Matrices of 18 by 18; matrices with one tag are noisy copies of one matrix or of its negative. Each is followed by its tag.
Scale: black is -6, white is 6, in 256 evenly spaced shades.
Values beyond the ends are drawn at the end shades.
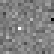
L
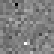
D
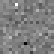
D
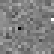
L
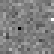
L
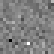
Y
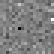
L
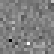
Y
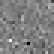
Y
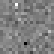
D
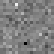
D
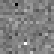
D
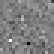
Y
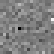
L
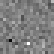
Y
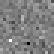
Y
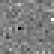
L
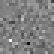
Y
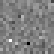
Y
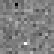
D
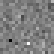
Y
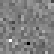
Y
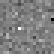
L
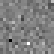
Y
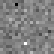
D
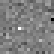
L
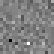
Y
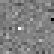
L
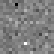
D
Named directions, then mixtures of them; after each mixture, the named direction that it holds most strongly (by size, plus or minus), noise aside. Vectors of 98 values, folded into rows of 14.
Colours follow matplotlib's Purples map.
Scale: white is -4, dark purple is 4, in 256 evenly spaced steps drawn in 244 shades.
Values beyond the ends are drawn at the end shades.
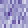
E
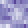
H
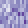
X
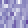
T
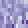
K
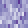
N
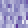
K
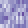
X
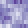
H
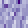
T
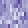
N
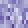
K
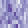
N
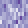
N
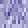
E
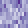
N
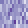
E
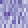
E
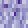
T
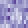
H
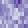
N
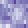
H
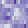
H
